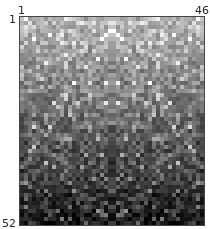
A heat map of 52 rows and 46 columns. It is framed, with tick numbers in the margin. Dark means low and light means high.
Slope: up to the top. Grain: fine. Odd rows or columns: none. Mirror symmetry: left to right.
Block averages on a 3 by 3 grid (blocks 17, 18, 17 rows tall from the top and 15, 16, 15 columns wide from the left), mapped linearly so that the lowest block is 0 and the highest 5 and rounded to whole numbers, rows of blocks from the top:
555 | 232 | 000
